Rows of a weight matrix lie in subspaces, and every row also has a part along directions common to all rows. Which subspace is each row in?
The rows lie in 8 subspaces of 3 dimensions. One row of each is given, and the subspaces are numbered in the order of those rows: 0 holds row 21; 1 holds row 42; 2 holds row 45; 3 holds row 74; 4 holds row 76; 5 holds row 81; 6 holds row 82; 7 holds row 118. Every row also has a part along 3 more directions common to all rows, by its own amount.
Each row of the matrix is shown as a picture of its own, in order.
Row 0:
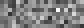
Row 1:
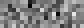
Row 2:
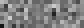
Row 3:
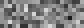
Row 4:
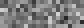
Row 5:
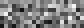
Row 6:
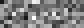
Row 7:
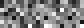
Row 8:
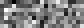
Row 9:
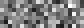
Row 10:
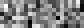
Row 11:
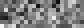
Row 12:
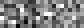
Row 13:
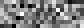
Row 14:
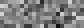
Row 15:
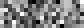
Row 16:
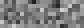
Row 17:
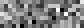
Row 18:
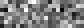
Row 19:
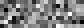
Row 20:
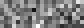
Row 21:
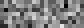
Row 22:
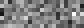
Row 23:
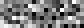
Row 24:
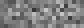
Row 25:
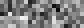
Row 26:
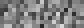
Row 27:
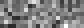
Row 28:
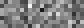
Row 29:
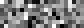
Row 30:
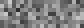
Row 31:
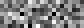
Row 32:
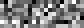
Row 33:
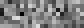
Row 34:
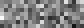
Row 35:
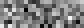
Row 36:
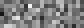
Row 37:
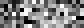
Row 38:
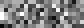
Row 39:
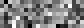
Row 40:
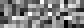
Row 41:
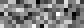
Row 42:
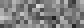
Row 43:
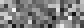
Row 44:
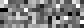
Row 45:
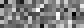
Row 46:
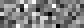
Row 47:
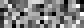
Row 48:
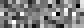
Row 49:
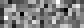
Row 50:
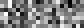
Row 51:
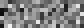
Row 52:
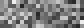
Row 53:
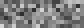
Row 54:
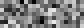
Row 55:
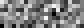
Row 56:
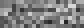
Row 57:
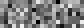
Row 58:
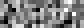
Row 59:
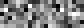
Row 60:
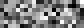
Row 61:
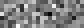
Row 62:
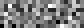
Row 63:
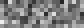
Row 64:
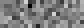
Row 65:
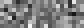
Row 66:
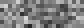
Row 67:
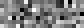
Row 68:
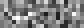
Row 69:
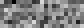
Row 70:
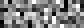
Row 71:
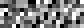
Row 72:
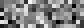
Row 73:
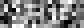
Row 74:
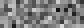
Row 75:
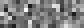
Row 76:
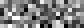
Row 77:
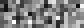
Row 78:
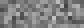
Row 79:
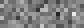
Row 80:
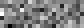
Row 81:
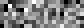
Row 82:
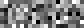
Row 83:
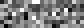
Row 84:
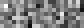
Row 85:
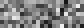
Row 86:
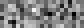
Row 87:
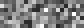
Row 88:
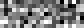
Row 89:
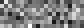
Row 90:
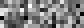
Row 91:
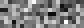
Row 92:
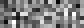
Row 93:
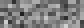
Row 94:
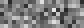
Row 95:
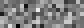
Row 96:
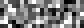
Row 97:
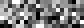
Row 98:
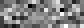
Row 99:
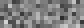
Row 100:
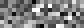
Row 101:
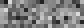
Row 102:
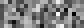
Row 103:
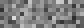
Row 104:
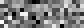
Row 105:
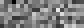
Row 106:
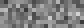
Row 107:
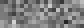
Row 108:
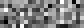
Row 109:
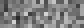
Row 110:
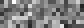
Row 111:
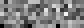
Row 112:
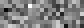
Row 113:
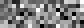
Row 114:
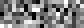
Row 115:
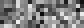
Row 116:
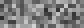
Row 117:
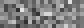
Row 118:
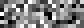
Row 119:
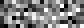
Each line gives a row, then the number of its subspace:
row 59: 6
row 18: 6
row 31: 2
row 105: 0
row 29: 4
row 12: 7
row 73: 7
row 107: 3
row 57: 6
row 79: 2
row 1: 2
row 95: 7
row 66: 5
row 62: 3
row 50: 6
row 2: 4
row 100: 3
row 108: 3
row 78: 0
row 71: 5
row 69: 0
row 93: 1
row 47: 1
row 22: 2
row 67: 7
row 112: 0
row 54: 7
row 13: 1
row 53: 1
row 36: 2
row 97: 1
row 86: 7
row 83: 4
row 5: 3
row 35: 4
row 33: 1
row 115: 1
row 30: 6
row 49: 0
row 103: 7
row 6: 4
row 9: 6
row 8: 0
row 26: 5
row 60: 6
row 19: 0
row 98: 0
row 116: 7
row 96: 7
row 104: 4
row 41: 5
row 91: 3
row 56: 3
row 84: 5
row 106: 6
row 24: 0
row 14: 5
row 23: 0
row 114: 5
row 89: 2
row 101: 6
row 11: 1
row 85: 4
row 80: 2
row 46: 7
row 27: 4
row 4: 6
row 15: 4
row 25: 2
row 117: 7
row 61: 7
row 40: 3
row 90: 2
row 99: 1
